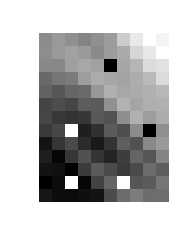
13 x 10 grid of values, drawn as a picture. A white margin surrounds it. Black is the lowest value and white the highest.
Lone odd cells: 5, 3 higher and 2 lower than their neighbours. Slope: up to the top right. Ninth with the highest average: top right. Calmest part: top left. Mirror symmetry: none. Ninth with the lowest average: bottom left.
